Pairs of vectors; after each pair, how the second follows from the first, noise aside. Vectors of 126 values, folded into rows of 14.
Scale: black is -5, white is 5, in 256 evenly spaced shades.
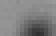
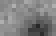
copied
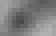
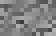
sign-scrambled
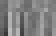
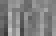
copied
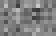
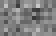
copied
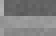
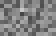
shuffled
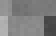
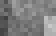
negated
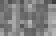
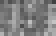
copied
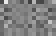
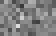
shuffled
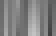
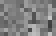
sign-scrambled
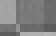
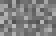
shuffled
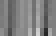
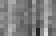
negated
